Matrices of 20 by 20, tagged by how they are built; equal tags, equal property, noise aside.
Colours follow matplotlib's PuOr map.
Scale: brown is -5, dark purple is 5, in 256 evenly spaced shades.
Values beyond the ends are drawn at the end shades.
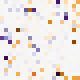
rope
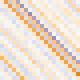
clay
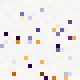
rope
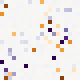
rope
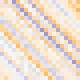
clay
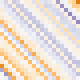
clay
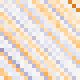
clay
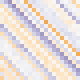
clay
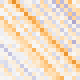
clay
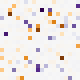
rope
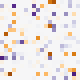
rope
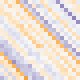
clay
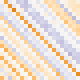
clay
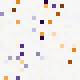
rope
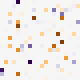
rope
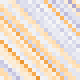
clay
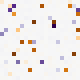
rope
